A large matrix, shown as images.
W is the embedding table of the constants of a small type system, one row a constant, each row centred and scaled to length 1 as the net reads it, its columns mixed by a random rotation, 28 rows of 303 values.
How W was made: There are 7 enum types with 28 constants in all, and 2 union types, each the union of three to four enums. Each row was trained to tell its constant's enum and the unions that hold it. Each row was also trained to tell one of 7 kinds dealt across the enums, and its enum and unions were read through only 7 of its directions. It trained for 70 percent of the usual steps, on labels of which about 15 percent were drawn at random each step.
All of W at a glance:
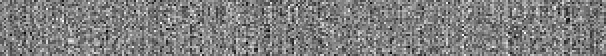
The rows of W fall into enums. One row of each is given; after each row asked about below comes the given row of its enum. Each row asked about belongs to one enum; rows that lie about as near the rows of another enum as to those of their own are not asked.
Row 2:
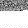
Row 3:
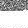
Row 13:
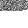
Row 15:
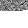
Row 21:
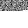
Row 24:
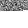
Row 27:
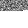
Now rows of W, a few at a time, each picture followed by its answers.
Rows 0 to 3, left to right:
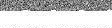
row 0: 2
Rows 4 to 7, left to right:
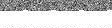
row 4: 3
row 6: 3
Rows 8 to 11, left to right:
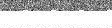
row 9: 27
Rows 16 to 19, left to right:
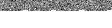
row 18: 13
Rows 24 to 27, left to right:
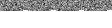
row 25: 15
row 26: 21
